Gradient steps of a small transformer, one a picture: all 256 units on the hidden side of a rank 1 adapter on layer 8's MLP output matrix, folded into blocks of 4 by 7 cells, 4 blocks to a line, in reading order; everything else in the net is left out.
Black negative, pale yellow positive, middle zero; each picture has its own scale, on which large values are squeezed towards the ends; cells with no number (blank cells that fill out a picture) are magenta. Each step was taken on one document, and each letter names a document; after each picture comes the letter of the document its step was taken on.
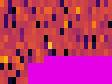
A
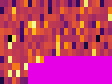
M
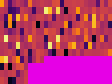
A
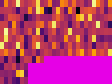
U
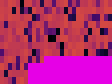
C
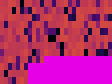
C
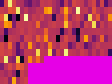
A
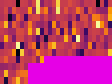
U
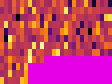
M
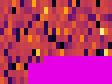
C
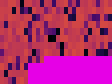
C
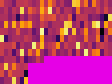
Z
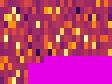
A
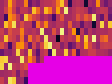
A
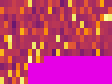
M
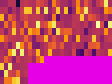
U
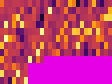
M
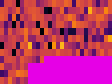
U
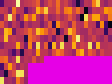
U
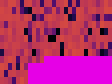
C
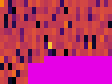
A
